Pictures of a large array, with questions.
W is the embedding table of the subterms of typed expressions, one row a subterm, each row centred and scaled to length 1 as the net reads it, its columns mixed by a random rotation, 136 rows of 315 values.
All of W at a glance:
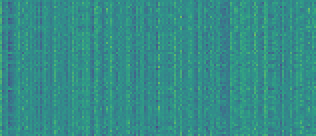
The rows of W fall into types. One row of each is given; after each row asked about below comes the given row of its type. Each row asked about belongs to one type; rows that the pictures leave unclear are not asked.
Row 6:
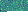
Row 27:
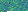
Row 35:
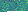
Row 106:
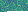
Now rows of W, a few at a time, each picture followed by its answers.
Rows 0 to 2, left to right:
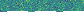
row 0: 6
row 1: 27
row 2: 35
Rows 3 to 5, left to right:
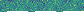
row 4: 35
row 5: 106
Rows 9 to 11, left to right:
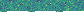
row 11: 27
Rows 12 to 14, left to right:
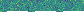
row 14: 35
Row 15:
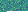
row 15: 27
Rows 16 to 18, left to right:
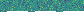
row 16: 27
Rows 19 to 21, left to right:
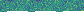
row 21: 106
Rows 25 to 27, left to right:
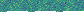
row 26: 27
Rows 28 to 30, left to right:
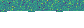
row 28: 27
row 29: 35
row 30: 6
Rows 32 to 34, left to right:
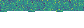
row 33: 35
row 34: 35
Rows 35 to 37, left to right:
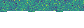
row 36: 106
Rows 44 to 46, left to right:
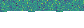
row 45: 35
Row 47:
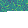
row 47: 106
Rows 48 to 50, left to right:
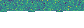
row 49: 35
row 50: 27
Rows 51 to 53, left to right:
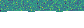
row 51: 6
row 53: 27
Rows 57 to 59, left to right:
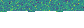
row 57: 27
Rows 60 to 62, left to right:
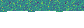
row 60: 106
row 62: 27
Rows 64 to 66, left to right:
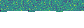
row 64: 6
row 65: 6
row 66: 106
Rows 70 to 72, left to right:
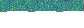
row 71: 106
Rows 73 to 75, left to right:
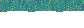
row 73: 27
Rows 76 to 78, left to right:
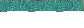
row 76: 27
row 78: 35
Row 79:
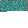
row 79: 6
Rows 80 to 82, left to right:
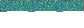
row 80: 6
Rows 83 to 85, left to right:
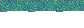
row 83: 106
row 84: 35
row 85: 6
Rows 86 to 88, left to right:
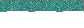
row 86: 27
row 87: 35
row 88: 27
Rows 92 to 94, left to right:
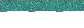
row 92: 106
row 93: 35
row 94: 106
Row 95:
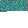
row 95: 6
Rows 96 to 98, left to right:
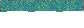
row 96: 6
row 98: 27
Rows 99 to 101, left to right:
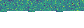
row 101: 6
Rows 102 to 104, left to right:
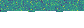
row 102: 6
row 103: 35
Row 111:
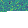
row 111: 27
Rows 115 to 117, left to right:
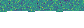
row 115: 27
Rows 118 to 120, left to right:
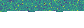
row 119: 6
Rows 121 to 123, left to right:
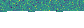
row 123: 6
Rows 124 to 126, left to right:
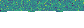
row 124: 6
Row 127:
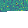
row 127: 6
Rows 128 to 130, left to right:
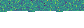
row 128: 27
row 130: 106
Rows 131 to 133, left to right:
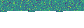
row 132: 6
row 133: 27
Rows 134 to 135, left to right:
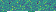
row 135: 27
